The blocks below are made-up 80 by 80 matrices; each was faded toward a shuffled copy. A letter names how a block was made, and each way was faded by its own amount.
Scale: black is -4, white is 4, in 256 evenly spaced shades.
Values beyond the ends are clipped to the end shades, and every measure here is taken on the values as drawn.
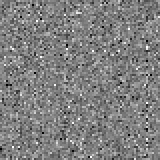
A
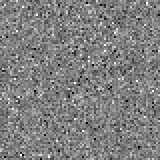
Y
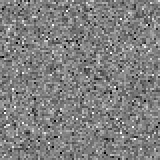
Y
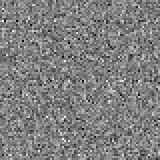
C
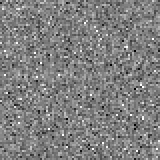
Y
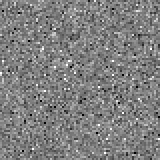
Y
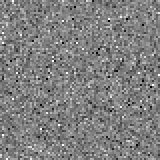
Y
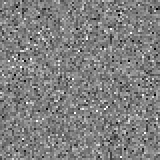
Y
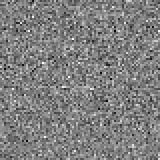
C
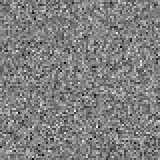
C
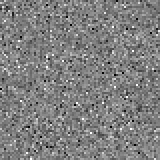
Y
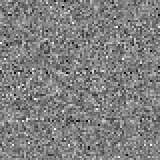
C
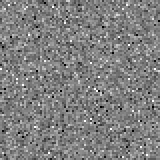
Y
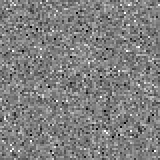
Y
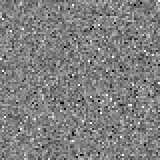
Y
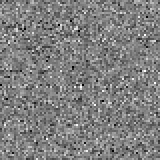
C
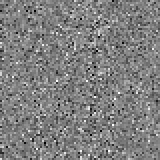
A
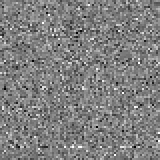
C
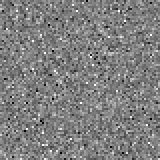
Y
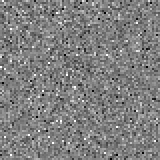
Y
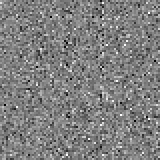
A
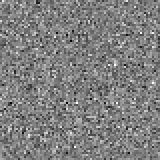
C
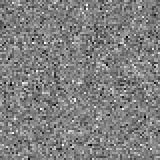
C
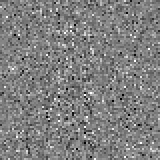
A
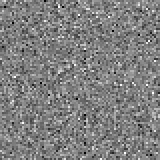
A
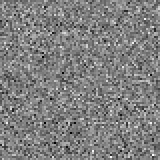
C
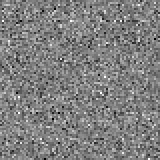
C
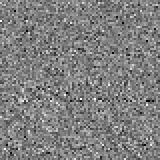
C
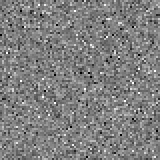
Y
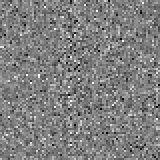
A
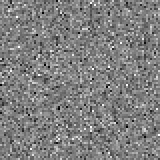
A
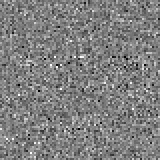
C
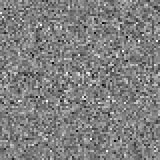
C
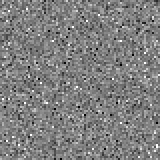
Y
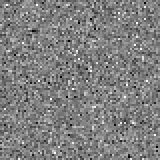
Y
